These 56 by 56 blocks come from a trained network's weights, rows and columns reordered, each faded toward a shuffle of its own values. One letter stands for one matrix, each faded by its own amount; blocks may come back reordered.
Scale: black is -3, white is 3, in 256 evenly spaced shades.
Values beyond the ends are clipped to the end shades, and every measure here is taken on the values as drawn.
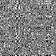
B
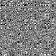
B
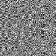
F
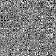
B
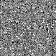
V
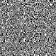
B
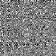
B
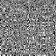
B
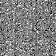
V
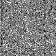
V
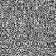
F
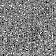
V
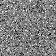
V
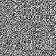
F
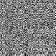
F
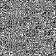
B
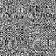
F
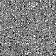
V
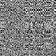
F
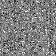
V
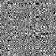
B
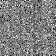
V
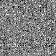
V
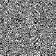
B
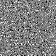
V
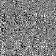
B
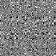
B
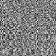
F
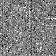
V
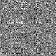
B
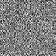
F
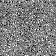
V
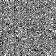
V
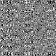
B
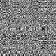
F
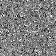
V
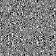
B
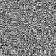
F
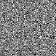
B
